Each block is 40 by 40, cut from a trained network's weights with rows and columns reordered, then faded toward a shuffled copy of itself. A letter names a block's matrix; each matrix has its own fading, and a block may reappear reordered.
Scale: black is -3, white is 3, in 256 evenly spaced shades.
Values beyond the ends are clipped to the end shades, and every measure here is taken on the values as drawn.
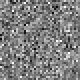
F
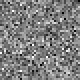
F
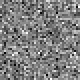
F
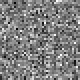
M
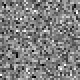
F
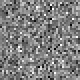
F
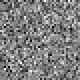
M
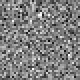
M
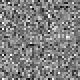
M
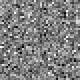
F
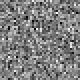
M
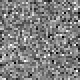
F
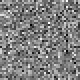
F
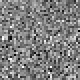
M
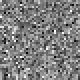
F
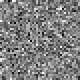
M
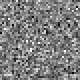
F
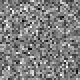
F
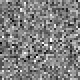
M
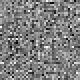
M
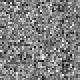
F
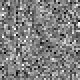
F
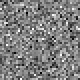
F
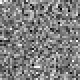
M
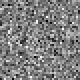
F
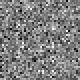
F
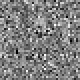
M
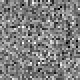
M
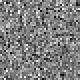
F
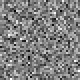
M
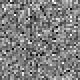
F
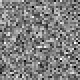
M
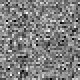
M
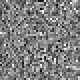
M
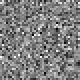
M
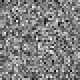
M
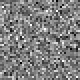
M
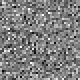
F
